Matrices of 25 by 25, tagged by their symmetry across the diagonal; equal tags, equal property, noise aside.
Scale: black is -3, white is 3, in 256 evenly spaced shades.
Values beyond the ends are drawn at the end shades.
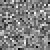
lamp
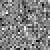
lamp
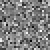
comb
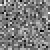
lamp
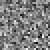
comb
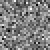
comb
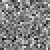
lamp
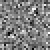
comb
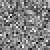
lamp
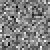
lamp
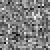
comb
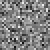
lamp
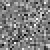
comb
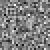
comb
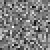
lamp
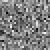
lamp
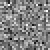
lamp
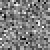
comb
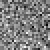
comb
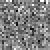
lamp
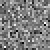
lamp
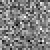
comb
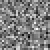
comb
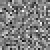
comb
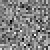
lamp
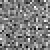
comb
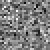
lamp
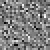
comb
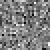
comb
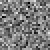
lamp
